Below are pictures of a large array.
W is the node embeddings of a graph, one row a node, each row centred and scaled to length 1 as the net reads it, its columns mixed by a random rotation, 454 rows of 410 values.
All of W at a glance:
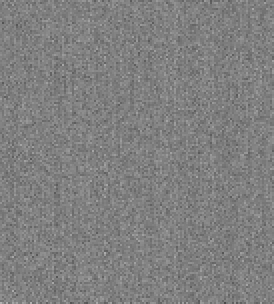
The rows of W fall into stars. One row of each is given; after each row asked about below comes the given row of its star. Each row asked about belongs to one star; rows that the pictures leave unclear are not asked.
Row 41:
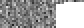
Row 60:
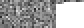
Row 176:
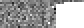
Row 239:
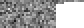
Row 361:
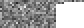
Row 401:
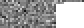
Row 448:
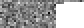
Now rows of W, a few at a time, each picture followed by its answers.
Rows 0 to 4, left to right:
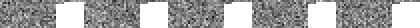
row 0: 60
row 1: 60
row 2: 60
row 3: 41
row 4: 448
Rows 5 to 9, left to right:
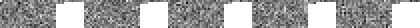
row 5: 401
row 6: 176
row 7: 401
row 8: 361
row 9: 41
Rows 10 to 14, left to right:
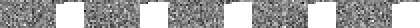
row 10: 176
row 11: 361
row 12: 60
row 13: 361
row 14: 60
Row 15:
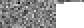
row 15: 401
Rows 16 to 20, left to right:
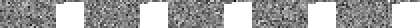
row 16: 361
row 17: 448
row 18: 176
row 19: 361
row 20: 41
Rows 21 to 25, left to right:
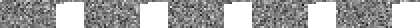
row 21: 176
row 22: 361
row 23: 239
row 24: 239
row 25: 41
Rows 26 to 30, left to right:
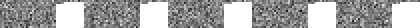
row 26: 361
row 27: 448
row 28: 176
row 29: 176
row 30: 176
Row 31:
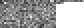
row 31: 239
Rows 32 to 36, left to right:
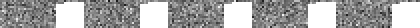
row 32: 448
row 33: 41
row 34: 361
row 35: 176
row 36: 448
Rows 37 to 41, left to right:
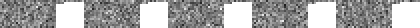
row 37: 448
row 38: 176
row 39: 176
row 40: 239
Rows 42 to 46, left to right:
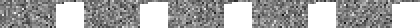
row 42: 41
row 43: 41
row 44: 60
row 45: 448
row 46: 361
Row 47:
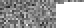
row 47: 239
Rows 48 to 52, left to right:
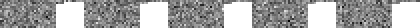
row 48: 41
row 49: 176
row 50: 239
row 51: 401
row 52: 448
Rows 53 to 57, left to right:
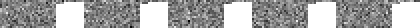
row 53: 41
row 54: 448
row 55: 60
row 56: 239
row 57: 448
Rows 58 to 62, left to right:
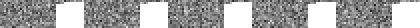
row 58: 60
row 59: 176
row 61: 176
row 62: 60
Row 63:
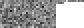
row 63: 361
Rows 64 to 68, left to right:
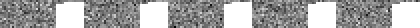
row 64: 60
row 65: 239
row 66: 361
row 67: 239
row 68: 448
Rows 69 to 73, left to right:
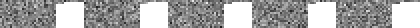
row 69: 448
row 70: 401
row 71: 448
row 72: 448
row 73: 361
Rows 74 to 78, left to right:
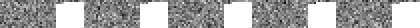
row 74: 401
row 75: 176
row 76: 239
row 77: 41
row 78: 60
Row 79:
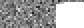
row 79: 176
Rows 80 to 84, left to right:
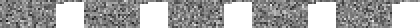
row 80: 448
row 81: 361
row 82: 176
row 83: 361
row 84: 60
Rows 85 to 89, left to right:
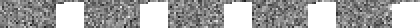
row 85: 448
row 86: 239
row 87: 41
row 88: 239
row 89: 239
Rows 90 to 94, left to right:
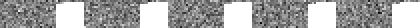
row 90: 401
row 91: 60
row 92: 176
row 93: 41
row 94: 176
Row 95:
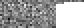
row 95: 361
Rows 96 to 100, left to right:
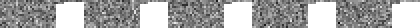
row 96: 60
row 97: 60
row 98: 239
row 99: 41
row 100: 239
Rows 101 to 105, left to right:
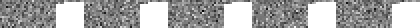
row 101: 239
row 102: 41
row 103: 60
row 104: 176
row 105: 60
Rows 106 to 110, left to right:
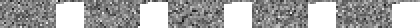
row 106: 401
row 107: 448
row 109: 60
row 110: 41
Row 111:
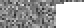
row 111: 176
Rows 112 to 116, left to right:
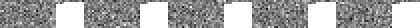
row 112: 401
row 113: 60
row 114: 401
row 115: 41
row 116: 401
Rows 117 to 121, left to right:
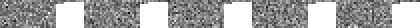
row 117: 239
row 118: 41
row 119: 239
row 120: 239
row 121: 401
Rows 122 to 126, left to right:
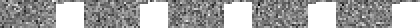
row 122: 401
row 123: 41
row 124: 448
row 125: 41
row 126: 60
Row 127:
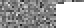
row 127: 361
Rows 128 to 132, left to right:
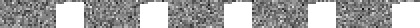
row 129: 41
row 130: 176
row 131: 239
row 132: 239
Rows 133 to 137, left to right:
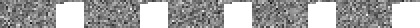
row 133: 239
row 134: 401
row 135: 401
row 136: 401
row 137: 176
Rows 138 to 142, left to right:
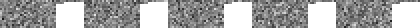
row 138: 176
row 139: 239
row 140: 41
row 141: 361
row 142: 401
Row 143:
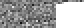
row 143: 60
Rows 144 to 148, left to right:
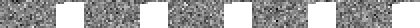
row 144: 361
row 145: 60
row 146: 401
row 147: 401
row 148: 176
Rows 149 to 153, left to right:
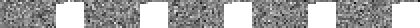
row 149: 176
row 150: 361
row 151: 41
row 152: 448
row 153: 401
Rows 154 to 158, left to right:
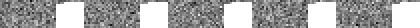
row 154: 60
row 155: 401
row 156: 176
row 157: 176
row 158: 361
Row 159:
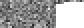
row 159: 60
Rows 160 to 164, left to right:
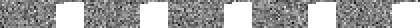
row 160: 401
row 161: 41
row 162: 361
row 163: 401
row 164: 401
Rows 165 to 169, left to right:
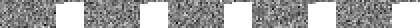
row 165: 176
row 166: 60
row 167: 41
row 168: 60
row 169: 176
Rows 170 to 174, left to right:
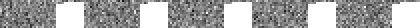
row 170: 41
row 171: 448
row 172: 401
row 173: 176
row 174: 176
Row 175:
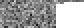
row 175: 361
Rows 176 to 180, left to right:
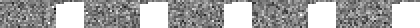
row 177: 361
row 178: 448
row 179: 239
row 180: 361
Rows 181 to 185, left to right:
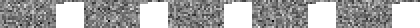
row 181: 361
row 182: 176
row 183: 41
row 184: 41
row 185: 361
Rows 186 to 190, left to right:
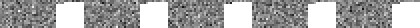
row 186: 401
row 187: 401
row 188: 239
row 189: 176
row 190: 239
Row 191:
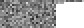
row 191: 448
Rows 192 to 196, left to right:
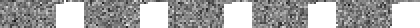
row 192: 41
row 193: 401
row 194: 448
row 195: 361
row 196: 448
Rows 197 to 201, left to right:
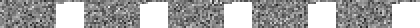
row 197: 448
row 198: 361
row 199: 361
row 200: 448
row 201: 41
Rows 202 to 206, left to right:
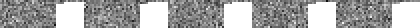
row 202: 448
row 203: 60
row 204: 41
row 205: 41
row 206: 60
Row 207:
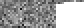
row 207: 60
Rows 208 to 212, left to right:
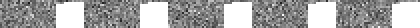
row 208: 176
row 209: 401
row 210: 361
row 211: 176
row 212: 176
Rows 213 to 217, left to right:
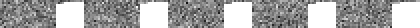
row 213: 60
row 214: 176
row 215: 401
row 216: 361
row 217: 176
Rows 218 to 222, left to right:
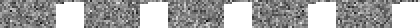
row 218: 361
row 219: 448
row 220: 60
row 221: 41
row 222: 361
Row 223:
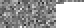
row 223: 401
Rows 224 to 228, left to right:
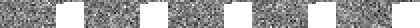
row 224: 176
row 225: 239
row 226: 361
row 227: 361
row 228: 176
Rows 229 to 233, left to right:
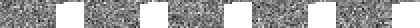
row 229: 60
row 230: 41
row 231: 361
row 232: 239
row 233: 239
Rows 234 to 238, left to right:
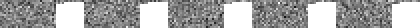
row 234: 176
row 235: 176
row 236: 239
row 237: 448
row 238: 41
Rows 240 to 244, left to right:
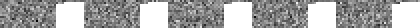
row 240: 401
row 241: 176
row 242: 361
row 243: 401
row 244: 239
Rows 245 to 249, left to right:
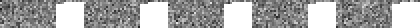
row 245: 60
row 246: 60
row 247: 448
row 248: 239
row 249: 448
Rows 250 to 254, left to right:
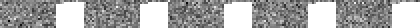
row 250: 176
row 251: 60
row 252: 401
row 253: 448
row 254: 448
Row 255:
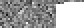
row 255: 60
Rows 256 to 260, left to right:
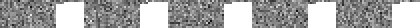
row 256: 176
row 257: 239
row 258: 361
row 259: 361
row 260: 41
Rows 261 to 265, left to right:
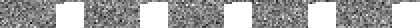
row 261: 239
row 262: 401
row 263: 361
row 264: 41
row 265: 41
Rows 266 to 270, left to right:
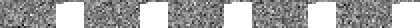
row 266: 176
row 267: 401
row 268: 448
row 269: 60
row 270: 448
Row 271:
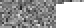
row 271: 60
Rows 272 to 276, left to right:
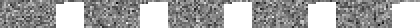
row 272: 361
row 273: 41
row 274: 239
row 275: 176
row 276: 239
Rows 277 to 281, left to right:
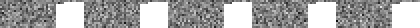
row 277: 60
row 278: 176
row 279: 448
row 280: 361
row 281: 239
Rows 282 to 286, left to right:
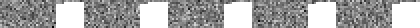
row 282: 448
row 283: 239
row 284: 60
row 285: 448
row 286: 41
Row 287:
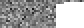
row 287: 60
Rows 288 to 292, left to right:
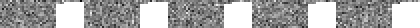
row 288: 448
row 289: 41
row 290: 60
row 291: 41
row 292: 239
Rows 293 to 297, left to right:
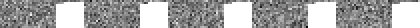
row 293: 176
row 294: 448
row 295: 239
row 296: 239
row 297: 60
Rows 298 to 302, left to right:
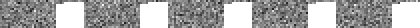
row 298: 401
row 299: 361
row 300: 448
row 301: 60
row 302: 361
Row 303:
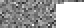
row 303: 401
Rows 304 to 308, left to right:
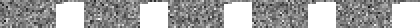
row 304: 239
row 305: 176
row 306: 41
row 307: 239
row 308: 176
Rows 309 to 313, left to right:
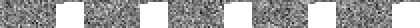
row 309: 448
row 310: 361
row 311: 176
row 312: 401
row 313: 401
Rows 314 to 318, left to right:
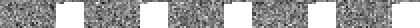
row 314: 448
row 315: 401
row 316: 41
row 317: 60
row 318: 41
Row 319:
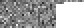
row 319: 239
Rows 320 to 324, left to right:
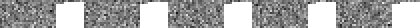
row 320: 401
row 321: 60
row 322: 41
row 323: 41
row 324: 239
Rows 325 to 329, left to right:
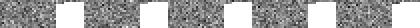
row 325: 401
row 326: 176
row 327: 401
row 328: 239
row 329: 361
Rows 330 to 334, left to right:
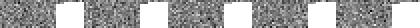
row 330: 401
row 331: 41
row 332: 176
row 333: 41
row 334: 60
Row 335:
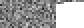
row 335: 60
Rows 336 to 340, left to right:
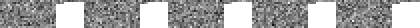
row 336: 361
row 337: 60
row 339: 239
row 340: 448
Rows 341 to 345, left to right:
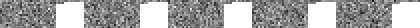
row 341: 60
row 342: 41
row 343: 41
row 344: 60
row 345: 401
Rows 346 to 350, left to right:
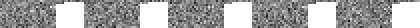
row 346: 361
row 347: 176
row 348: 239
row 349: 361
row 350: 176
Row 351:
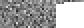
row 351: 361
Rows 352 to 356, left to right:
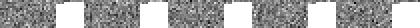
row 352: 60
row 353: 448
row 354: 361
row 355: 448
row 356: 401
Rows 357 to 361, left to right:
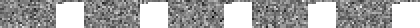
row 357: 60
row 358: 401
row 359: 60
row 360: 239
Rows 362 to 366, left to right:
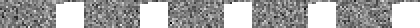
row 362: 401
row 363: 448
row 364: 239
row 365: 448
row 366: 176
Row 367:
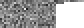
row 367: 239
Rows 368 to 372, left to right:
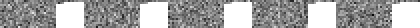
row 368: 361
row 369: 176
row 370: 401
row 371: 448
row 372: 401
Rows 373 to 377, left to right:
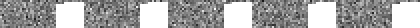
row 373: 361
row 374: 176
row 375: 401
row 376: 41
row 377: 361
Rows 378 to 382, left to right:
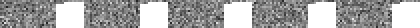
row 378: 239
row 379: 448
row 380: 239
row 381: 60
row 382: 239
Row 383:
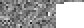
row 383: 239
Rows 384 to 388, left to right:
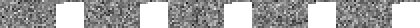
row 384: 401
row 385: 401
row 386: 401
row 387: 361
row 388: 176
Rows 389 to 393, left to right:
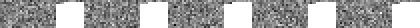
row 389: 60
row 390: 448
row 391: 239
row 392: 60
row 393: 361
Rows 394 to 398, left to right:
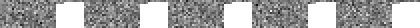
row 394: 401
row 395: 60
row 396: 176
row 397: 401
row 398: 176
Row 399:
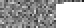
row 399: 401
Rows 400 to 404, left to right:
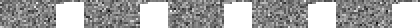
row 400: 60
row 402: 448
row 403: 41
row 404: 401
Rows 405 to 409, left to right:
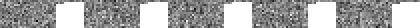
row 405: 401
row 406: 60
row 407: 239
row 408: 361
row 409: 239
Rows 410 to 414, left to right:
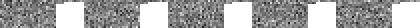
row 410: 41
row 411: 176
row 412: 361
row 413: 448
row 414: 239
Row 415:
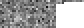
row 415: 60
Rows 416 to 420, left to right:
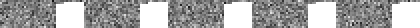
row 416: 60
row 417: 448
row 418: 60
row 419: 60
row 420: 448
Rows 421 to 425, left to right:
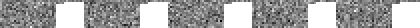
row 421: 448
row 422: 239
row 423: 60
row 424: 401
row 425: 401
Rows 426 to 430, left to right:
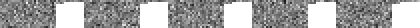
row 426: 448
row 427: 176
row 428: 176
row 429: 41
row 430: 239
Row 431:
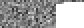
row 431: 401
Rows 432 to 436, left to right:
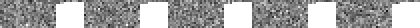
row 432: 60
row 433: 401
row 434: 41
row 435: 401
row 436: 401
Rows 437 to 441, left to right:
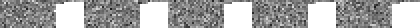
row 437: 239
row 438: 239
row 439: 448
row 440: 60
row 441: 176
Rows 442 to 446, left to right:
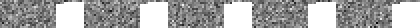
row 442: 60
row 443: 401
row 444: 41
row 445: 176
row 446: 361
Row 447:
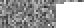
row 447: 448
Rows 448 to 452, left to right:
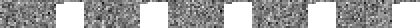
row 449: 401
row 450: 448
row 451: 448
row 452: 401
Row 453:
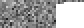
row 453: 401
